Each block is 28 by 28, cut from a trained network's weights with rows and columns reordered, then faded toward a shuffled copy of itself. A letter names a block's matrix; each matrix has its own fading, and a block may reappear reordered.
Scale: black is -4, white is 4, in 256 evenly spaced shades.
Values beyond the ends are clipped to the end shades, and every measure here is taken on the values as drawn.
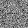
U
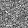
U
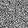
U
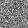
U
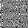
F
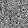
U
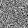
U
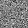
U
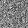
U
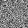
U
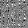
F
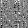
F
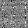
F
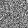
U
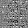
F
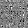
F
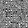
F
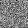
U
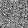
U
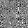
F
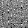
F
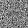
U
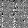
F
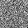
U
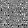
F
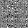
F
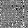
F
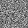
U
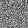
U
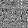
F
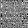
F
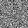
U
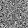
U
